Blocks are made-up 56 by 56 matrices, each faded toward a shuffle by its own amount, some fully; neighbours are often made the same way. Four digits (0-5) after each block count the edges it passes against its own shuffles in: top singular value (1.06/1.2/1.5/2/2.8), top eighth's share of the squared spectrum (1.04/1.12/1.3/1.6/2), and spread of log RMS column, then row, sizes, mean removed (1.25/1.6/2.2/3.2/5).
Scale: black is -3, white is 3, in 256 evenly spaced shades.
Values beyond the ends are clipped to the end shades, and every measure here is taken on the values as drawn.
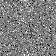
1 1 0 0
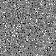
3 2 1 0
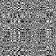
4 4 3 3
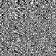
3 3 2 2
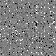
3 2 1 1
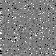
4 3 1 1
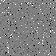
3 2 1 0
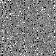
1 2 2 0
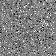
0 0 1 0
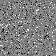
0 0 0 0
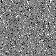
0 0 0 0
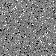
0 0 0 0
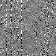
2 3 3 0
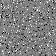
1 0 0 0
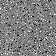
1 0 0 0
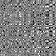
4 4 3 3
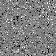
3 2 1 0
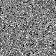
0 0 0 1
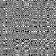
4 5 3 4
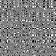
4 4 2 3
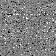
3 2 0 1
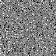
3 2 1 1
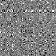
4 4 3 2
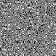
3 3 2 1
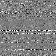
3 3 0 4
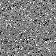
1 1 0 1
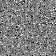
0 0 0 1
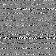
2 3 0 4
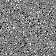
0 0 0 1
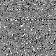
1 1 0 2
